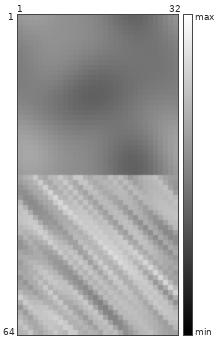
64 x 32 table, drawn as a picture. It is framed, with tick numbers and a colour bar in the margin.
It is made of 2 by 1 panels. Panel 1,1: middling, smooth. Panel 2,1: high, slanting down to the right.
